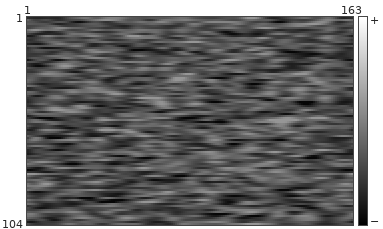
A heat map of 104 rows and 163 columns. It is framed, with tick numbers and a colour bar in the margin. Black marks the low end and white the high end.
Slope: none. Grain: streaks across. Histogram: bell-shaped. Average level on the scale: 30%. Mirror symmetry: none.
